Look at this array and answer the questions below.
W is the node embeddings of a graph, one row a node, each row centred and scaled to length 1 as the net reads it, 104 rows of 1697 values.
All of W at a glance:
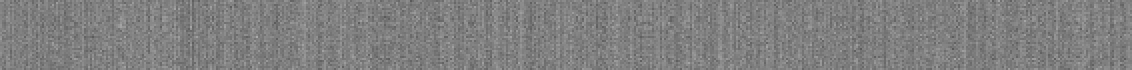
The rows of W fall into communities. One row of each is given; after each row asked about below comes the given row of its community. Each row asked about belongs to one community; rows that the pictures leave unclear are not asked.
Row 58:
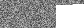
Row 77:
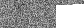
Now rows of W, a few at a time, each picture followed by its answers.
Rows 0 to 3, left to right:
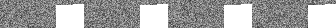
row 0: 58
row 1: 77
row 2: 77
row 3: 77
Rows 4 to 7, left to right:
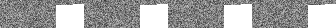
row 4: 58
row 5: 77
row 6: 58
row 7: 58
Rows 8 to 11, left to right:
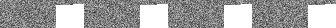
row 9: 77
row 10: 58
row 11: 58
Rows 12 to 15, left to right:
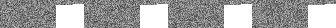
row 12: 77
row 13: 58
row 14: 77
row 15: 77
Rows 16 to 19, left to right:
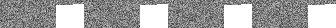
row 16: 58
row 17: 58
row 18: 77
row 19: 58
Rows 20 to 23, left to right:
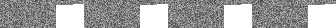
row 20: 77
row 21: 58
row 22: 77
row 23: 58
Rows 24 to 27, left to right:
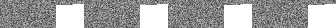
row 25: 77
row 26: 77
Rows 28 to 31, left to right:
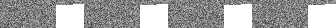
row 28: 77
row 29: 77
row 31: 77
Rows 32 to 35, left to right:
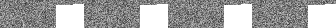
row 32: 77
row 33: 58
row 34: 77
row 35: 58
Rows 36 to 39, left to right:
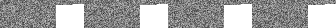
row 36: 58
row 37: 77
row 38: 58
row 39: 77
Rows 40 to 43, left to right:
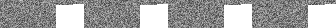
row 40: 77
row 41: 77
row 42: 77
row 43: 58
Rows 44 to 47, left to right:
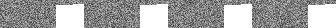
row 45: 58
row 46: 77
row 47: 58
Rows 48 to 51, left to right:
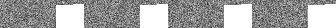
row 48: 77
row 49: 58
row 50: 58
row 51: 58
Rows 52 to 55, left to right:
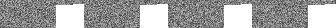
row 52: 77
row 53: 58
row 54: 58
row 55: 58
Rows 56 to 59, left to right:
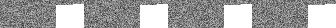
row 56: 58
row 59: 77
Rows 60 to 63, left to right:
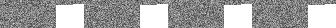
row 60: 58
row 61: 77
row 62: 77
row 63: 58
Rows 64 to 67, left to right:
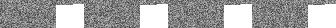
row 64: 77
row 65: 58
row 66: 58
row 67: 77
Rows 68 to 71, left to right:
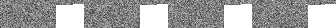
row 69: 58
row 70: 77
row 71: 58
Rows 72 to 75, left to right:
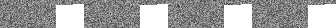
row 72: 58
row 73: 58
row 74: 77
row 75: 58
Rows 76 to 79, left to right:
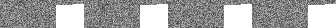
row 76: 77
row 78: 58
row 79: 58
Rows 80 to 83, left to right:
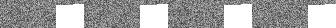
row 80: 77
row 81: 58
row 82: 77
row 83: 77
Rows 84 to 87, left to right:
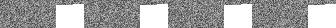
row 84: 58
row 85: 58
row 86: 58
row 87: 77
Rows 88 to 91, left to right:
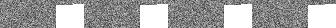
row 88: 77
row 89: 77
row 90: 77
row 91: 58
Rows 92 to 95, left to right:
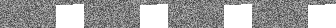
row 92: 58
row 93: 77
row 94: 77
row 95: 77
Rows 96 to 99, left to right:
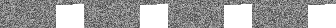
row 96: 77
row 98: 77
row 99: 77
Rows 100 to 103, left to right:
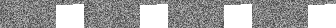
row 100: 58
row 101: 58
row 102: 58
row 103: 77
